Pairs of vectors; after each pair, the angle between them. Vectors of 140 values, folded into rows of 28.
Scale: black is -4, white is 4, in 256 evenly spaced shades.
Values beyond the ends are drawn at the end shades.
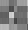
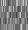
orthogonal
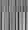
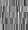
partly opposed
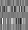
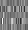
nearly parallel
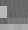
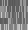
partly aligned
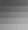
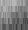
nearly opposite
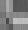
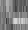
nearly parallel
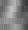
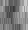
nearly opposite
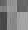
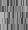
partly opposed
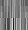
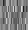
orthogonal
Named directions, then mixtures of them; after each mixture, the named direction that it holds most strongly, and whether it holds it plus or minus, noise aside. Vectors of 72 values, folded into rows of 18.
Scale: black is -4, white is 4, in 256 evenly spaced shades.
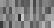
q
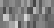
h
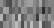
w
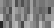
q, plus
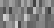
h, plus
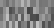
h, plus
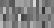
q, minus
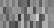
w, minus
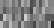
h, plus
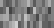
h, plus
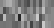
w, minus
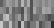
q, minus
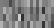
q, minus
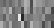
q, minus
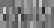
q, minus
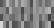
q, minus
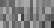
q, minus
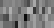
h, minus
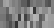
h, minus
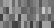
w, minus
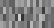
q, minus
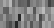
w, minus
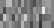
w, minus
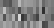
w, plus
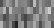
h, minus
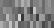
q, minus
